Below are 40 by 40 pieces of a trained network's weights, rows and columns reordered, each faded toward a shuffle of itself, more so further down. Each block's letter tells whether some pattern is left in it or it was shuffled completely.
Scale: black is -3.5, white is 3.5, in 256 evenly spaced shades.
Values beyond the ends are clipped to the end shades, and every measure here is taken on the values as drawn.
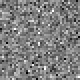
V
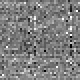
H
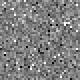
V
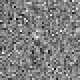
V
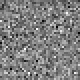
V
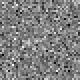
V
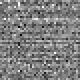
H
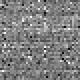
H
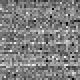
H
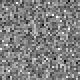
V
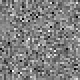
V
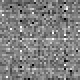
H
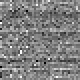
H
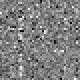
H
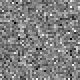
V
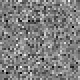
H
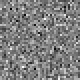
H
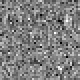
H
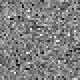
V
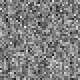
H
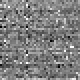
H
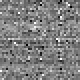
H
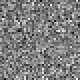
H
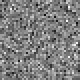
V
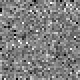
V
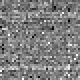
H
